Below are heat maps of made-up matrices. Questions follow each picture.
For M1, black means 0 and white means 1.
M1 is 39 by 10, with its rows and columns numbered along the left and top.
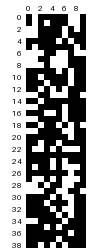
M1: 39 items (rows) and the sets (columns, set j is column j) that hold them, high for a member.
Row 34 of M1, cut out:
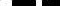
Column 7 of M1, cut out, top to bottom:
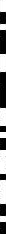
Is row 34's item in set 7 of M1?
no
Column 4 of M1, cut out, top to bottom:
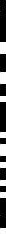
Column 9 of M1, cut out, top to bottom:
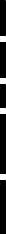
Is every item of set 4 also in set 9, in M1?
no
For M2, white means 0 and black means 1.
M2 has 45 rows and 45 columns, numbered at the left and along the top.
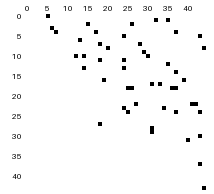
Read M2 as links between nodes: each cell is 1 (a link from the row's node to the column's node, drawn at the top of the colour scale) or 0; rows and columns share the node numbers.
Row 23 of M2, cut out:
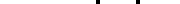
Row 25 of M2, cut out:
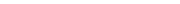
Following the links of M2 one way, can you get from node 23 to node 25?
yes
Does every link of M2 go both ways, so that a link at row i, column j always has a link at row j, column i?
no
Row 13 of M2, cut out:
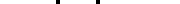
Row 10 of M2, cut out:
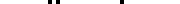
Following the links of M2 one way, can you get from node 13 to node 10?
no
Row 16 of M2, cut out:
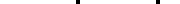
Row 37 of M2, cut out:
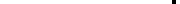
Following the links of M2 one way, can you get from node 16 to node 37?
no
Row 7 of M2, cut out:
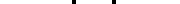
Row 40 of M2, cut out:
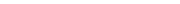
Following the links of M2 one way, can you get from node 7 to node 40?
yes
